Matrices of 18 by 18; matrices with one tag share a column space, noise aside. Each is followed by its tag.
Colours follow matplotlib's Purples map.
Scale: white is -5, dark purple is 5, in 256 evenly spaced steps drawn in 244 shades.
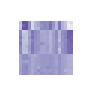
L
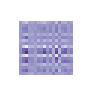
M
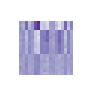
L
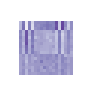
L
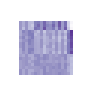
L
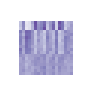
L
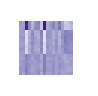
L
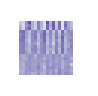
L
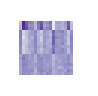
L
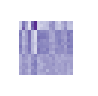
L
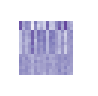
L
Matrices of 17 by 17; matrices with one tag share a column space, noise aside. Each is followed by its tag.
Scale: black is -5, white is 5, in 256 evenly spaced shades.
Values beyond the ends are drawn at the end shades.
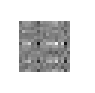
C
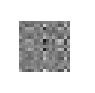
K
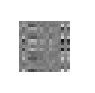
K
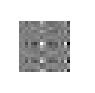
C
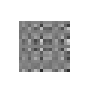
K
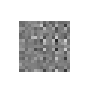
K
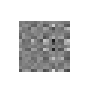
K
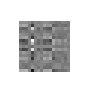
K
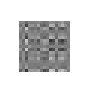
K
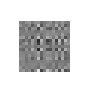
K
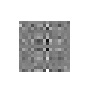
K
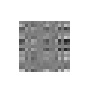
K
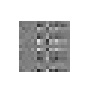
K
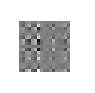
K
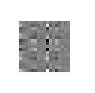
K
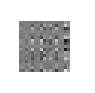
K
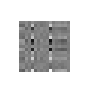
K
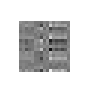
K
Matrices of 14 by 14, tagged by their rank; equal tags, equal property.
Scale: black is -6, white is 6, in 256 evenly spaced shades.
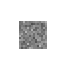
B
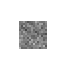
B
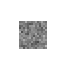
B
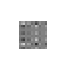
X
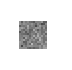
B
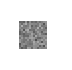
B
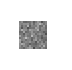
B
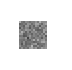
B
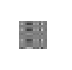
X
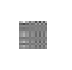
X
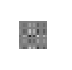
X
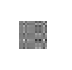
X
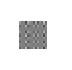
X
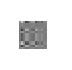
X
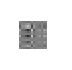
X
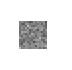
B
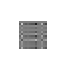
X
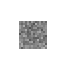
B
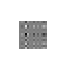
X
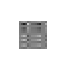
X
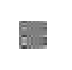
X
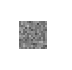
B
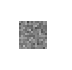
B
